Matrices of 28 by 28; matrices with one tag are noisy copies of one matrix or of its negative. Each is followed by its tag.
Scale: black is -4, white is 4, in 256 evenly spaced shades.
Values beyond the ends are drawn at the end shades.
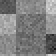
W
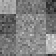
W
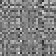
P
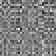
P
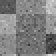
W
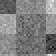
W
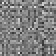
P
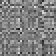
P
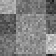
W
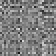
P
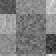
W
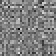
P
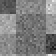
W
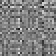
P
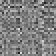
P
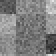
W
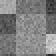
W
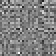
P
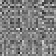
P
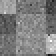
W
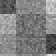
W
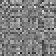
P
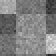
W
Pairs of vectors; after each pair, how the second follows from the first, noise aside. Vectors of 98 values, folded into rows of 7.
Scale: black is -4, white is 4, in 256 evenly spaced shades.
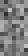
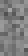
shrunk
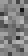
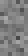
shrunk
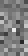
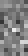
sign-scrambled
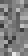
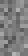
shrunk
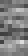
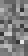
sign-scrambled
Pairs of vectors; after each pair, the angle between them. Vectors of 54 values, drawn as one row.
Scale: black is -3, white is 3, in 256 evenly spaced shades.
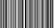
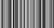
partly opposed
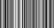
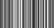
partly aligned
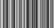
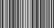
orthogonal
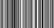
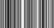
partly aligned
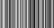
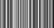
orthogonal
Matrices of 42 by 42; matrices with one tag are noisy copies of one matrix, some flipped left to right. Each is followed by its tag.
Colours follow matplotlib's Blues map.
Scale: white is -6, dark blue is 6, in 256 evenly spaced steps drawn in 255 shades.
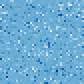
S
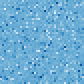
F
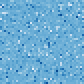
S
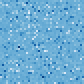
F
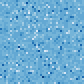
F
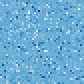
F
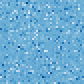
F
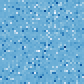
F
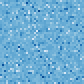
F
